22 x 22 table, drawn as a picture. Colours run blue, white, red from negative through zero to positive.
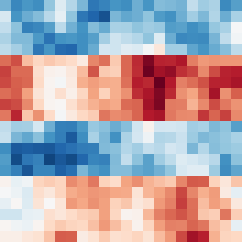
Average level on the scale: 50%. Grain: streaks across. Stripes: horizontal, repeating 2 times. Lone odd cells: none.
